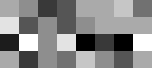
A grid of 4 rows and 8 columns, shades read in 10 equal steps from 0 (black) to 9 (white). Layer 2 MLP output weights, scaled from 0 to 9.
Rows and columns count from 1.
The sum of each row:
39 42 34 38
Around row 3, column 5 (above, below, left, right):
5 7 8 2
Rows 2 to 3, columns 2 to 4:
3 5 3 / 9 5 8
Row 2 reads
8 3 5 3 5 6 6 6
